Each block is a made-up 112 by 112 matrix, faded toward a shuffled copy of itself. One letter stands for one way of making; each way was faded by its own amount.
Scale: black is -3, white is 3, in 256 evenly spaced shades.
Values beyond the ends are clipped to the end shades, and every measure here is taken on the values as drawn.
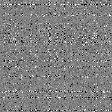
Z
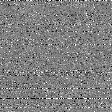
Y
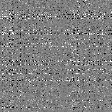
Z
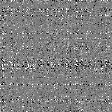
Z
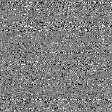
Y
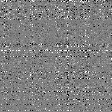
Z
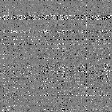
Z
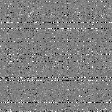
Z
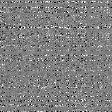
Z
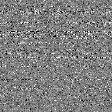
Y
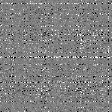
Z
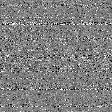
Y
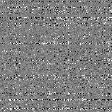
Z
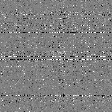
Z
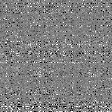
Z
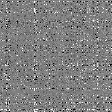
Z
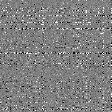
Z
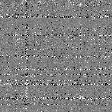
Z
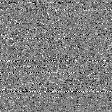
Y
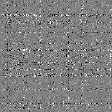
Z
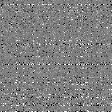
Z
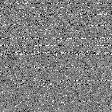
Y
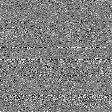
Y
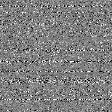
Y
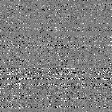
Z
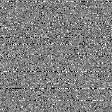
Y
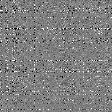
Z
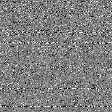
Y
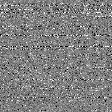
Y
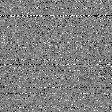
Y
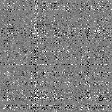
Z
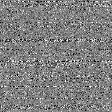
Y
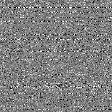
Y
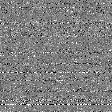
Y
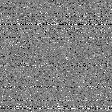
Y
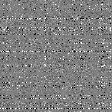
Z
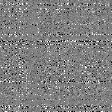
Z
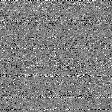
Y
